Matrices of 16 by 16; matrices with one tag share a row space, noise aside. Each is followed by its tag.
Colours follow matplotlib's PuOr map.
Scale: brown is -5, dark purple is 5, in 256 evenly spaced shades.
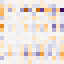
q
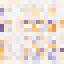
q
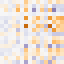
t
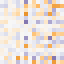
t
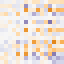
t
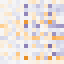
t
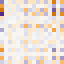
q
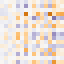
t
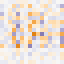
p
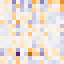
p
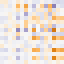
t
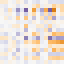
t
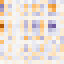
q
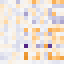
t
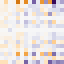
t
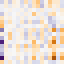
q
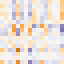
p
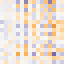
t
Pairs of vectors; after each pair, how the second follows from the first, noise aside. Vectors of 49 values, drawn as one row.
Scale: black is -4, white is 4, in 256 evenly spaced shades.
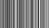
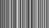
shuffled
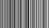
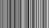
copied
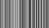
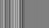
partly zeroed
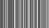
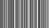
copied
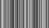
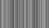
shrunk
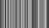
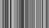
shuffled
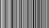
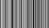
copied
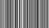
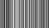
shuffled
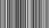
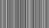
shrunk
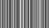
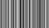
negated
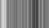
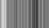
copied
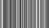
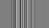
partly zeroed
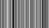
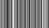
negated
